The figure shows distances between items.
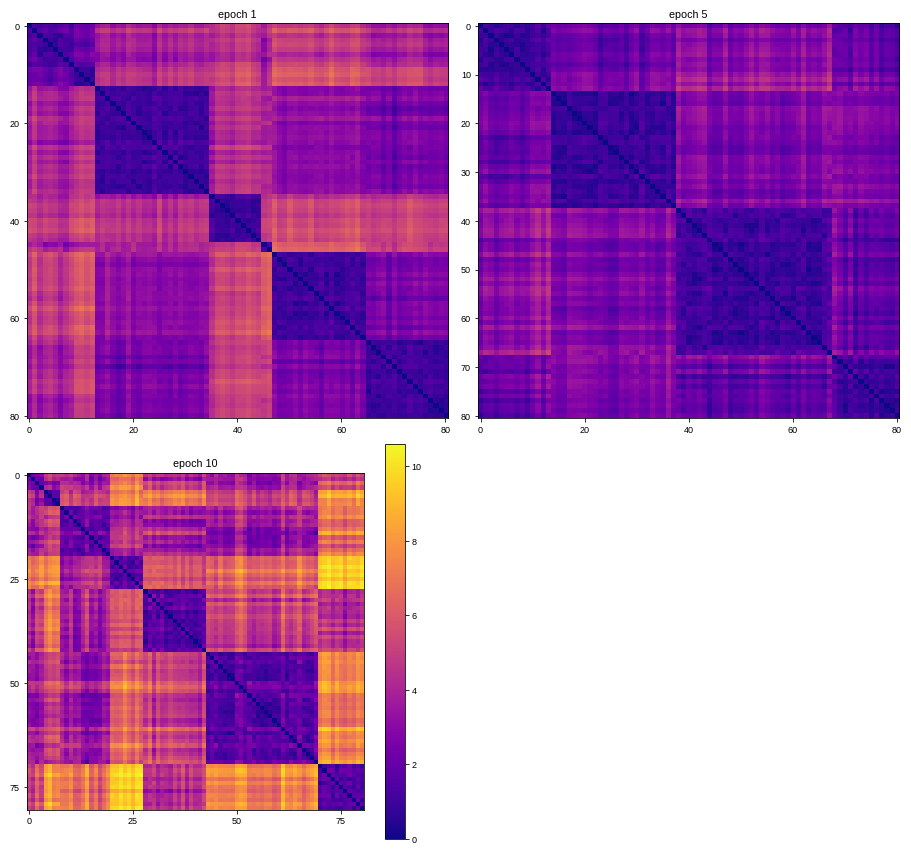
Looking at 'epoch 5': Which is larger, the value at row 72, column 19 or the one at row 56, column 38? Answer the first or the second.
the first
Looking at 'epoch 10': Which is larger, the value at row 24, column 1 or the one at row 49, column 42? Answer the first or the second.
the first
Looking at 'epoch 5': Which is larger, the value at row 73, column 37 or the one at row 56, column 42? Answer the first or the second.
the first
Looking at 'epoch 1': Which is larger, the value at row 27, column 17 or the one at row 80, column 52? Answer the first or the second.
the second
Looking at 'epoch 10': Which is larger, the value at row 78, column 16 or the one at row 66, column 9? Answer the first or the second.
the first
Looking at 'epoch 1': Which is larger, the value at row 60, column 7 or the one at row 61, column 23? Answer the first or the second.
the first
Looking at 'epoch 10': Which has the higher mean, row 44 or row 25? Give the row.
25
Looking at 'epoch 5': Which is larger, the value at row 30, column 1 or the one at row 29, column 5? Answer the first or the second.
the first
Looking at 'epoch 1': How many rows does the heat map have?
81
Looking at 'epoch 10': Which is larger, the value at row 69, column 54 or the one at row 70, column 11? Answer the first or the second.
the second
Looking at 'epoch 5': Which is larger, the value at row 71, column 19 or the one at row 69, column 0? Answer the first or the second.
the first
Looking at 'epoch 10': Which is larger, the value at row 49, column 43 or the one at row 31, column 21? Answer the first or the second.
the second
